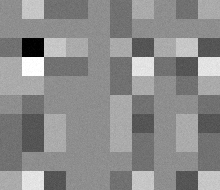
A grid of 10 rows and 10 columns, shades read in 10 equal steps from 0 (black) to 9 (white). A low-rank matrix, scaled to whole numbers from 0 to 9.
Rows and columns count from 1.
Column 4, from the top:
4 5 6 4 5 5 5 5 5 5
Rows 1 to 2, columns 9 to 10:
4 6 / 5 5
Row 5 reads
6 6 5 5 5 4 6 5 4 6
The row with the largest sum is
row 4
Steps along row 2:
same same same same down up same same same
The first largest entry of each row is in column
2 1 3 2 1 6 3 3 2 2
